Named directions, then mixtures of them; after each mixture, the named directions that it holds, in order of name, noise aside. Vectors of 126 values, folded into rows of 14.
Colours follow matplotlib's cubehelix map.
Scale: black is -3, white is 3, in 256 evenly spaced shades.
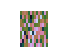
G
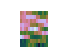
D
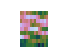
D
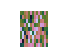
G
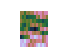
D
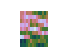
D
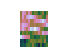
D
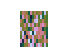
G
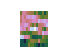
D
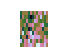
D, G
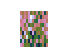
D, G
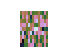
D, G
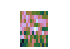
D, G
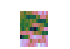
D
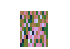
G
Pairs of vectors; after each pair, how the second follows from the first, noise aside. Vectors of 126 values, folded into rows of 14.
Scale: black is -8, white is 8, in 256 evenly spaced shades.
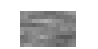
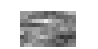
scaled up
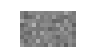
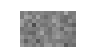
sign-scrambled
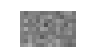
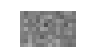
copied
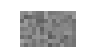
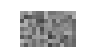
scaled up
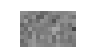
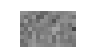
copied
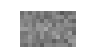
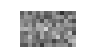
scaled up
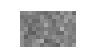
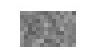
copied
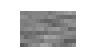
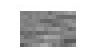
copied
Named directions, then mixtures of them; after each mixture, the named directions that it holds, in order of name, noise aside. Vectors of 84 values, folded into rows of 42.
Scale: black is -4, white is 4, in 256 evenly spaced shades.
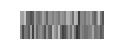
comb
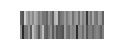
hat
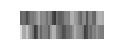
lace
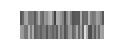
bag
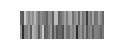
hat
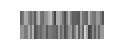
bag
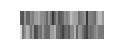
hat, lace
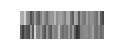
comb, lace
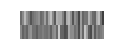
bag, comb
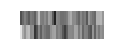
bag, lace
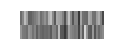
bag, comb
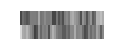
lace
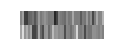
hat, lace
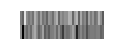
comb, hat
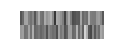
bag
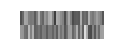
bag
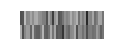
hat, lace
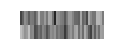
bag, lace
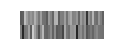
hat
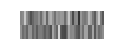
bag, comb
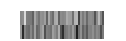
comb, hat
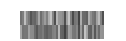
bag, comb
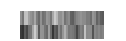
hat, lace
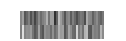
bag, hat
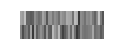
comb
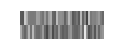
bag, hat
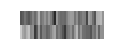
bag, lace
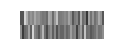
bag, hat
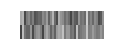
hat, lace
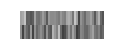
comb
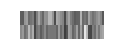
bag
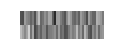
bag, lace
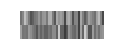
bag, comb
